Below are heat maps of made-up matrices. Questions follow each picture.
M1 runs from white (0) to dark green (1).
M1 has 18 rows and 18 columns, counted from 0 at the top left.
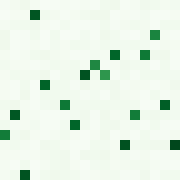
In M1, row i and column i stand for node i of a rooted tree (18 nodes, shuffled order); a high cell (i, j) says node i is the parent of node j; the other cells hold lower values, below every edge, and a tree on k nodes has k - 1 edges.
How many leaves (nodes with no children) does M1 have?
6
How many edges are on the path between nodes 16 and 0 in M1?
8
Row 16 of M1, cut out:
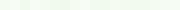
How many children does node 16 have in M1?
0
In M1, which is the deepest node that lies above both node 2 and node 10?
14
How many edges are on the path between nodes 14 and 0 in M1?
4
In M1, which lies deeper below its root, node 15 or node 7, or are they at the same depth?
node 15
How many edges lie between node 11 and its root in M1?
1
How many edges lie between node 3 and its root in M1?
3
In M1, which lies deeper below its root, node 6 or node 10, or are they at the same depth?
node 6
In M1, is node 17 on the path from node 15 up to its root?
no
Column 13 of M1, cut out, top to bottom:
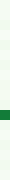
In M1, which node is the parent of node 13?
11
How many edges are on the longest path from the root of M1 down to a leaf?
6
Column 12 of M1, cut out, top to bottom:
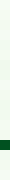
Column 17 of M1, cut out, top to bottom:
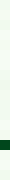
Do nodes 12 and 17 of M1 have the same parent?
yes
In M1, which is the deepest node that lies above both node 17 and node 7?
14
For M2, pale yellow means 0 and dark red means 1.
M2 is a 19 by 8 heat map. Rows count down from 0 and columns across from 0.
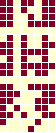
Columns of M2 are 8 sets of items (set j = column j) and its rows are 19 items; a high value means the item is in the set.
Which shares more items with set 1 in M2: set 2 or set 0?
set 0
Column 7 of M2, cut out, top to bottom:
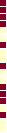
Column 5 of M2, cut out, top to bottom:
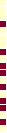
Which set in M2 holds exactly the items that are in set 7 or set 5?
0
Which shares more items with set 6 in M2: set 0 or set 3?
set 0
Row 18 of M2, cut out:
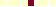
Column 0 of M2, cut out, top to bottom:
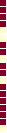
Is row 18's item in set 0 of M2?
no
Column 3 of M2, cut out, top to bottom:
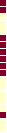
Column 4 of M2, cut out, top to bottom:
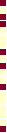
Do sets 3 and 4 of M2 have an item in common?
yes
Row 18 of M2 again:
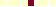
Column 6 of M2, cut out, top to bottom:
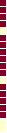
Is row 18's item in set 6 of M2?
no
